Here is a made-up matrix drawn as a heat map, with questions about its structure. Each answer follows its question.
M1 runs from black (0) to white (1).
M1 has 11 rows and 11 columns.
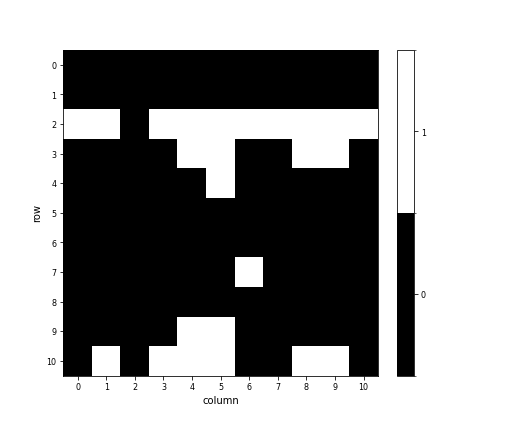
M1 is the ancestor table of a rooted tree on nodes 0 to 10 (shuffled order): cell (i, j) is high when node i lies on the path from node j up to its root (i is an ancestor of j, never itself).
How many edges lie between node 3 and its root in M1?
2
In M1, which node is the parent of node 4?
9
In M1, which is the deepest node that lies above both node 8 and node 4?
3
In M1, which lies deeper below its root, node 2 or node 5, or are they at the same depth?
node 5
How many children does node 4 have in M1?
1
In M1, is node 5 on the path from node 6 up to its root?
no
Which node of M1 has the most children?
2
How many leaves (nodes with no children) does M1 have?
5
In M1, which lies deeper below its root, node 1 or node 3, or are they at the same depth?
the same depth
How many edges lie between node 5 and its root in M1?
5
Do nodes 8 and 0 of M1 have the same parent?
no
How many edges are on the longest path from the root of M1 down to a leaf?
5
